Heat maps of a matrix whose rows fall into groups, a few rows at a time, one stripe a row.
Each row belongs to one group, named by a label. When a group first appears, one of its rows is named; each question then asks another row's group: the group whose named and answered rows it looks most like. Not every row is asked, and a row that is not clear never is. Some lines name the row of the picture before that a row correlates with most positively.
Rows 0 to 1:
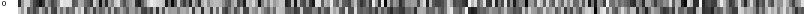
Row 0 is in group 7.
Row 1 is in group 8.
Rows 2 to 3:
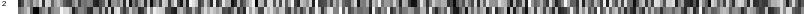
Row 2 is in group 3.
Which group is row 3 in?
7
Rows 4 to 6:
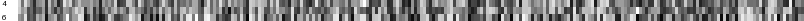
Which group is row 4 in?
8
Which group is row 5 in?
8
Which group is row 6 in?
8
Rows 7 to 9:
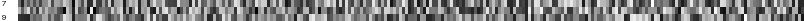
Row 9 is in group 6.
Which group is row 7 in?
7
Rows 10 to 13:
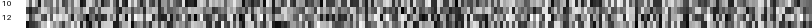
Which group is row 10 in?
3
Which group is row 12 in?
3
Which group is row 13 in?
6
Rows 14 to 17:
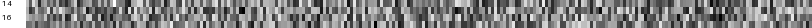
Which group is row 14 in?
8
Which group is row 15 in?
3
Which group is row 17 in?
7
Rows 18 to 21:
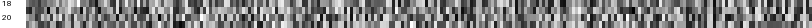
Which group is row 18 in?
7
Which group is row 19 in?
7
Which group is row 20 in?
3
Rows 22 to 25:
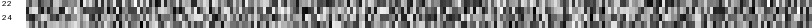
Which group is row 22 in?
8
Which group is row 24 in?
6
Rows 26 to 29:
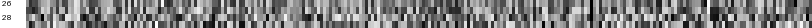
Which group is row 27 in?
6
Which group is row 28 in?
7
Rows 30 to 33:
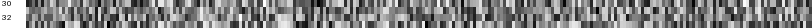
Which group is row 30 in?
7
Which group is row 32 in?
3
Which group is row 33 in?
7
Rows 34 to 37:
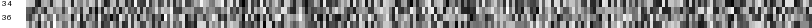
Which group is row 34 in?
3
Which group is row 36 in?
3
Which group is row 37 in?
3
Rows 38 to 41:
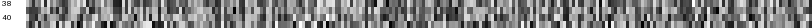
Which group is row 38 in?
6
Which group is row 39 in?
6
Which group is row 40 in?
6
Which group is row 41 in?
3
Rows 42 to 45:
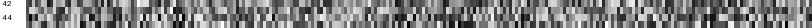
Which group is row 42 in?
8
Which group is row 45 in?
7
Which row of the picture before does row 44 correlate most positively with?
39
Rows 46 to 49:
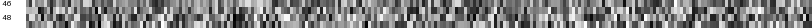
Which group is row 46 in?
8
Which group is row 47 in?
3
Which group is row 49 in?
6
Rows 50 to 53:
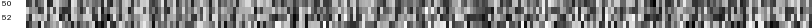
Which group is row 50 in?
8
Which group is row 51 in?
8
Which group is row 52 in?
8
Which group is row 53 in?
3
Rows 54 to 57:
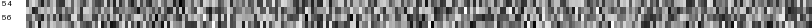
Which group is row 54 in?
7
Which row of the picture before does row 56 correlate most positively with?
51
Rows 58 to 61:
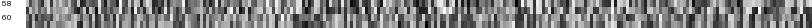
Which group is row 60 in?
7
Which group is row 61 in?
7
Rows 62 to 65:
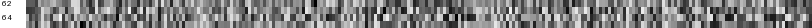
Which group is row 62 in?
6
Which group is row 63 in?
6
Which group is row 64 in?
3
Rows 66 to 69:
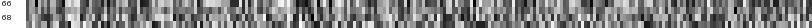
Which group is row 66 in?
7
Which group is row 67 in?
7
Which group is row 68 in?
7
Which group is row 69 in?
8
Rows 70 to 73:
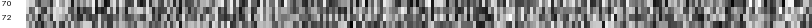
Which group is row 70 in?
3
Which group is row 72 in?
3
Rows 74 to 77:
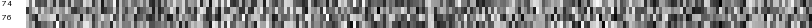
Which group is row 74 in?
8
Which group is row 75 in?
3
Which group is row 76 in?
6
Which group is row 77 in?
8
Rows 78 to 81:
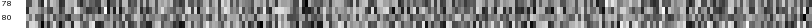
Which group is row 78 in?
7
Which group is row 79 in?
7
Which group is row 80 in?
8
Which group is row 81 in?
7
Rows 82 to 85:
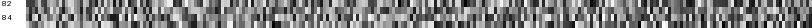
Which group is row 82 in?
7
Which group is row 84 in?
3
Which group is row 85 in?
6
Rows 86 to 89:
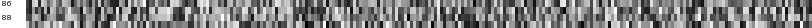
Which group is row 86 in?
3
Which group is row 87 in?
7
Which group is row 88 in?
7
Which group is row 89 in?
3
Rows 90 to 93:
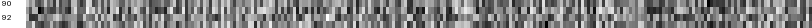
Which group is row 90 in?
8
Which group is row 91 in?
8
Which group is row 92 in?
6
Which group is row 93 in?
8
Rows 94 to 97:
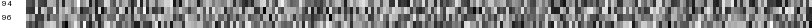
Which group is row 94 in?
7
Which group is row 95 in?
3
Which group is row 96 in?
7
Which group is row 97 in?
6
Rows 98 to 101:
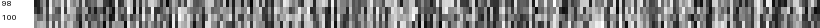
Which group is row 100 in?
3
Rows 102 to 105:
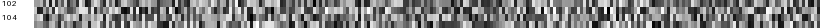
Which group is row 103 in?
6
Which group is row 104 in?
3
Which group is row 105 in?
8
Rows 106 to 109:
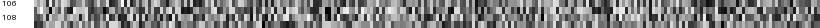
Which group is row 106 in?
3
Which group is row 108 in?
3
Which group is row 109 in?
6
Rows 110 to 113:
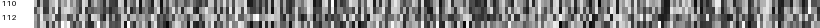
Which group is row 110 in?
3
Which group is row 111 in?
3
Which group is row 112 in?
8
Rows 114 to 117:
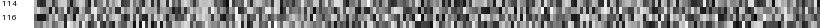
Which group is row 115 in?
8
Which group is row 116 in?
6
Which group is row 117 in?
3
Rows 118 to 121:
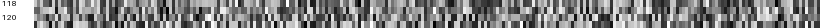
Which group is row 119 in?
8
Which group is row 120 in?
3
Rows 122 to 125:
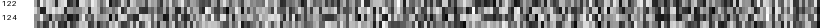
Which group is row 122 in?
8
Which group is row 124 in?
8
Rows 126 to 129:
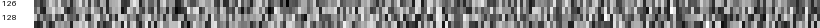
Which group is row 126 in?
6
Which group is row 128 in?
8
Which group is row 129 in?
7
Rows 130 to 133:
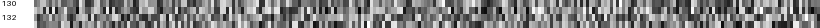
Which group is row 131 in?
8
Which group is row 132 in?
6
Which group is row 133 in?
3
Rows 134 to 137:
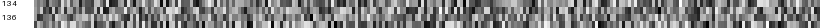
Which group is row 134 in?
3
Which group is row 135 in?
7
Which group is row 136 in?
6
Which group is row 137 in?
3
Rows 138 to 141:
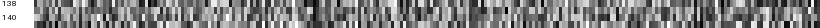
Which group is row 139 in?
3
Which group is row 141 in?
7
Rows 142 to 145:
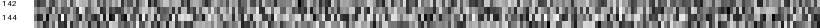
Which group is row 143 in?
8
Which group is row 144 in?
3
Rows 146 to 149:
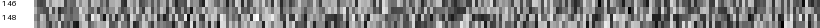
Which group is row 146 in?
6
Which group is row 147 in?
6
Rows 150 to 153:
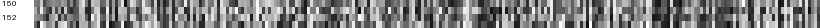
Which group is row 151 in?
8
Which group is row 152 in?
8
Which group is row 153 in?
8
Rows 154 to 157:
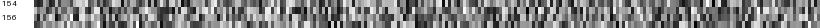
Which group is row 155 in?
8
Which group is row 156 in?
8
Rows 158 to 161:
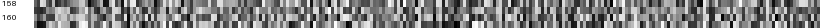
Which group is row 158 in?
7
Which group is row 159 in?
6
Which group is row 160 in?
7
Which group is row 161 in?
6
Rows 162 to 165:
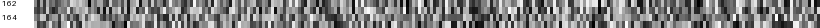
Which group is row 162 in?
7
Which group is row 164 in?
8
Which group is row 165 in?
3
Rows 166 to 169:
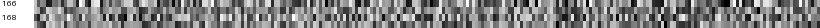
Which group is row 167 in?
6
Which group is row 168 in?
3
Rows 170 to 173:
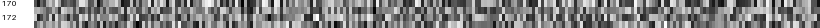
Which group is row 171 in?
3
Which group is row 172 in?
6
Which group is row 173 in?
3
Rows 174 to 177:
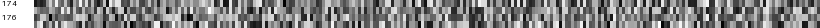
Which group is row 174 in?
6
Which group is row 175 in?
3
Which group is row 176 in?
7
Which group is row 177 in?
3
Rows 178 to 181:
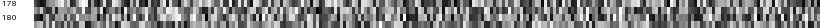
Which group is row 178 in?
6
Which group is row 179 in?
7
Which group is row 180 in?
7
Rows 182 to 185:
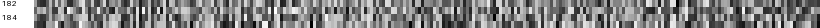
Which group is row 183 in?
3
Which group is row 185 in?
6
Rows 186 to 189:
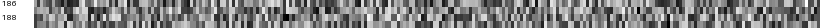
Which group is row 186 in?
8
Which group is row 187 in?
7
